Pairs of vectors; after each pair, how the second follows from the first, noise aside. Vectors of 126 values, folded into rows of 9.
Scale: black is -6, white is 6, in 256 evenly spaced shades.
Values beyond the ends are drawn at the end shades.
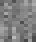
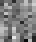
scaled up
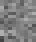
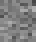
reversed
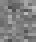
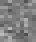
reversed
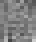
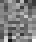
scaled up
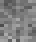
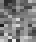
scaled up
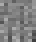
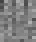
reversed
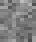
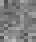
reversed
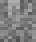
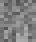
reversed
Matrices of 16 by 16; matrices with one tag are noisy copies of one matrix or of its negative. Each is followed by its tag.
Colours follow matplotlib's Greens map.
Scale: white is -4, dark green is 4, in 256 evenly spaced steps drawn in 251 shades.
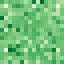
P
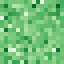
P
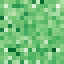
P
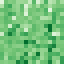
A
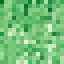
A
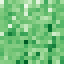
A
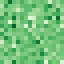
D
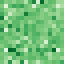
P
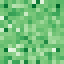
P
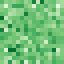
P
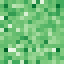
P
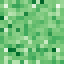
P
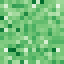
P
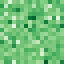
D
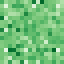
P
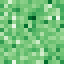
D
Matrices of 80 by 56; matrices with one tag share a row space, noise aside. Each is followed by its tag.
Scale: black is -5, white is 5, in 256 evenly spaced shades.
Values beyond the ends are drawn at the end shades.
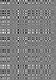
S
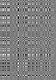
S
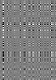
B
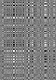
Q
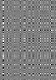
B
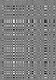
Q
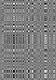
Q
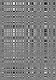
Q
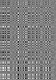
S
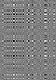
Q
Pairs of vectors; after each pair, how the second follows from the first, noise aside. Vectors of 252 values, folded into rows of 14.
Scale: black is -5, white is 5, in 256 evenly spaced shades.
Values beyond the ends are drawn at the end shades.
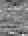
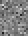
shuffled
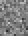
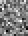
scaled up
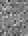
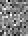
scaled up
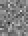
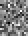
scaled up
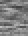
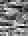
scaled up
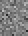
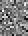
scaled up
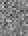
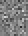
shuffled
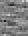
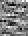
scaled up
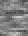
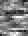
scaled up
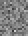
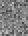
shuffled
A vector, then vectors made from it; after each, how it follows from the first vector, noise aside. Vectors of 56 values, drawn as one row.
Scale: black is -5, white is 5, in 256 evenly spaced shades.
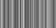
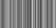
reversed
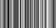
scaled up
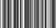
scaled up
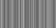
shrunk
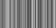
reversed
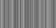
shrunk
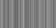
shrunk
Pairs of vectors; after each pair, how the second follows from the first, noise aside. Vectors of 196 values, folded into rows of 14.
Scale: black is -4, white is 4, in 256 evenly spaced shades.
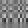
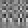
negated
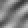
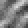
negated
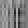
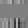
partly zeroed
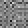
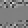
partly zeroed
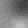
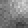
negated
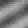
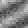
negated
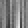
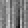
negated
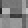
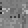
partly zeroed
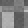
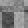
negated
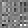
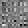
negated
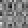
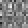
negated
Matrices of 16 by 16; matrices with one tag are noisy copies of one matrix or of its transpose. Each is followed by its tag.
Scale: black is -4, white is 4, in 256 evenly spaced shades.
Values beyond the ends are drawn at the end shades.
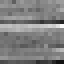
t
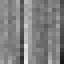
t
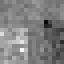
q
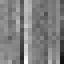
t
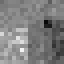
q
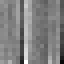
t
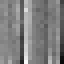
t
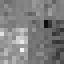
q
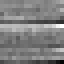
t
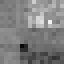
q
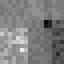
q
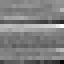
t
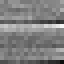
t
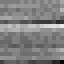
t
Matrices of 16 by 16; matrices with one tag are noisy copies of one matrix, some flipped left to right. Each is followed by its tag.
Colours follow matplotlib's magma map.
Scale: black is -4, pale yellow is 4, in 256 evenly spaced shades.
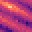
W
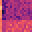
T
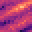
W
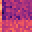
T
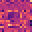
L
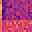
T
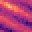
W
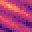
W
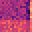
T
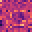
L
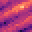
W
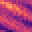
W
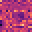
L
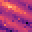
W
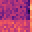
T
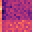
T
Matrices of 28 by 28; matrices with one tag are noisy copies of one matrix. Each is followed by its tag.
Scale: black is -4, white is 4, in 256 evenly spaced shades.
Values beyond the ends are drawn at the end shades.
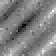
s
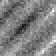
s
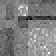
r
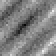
s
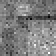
r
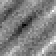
s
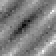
s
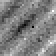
s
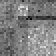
r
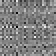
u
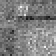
r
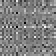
u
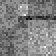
r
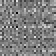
u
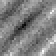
s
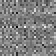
u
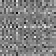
u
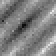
s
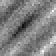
s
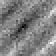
s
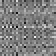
u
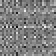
u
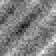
s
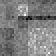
r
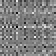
u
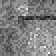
r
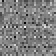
u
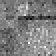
r
